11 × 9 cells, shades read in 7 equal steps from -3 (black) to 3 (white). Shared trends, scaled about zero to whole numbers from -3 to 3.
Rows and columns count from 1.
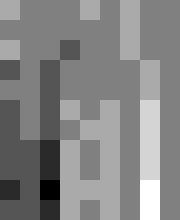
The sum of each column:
-6 -4 -13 4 3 6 3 16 0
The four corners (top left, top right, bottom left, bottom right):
1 0 -1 0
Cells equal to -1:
15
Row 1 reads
1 0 0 0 1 0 1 0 0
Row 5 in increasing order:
-1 0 0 0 0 0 0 0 1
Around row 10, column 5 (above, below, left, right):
0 0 1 1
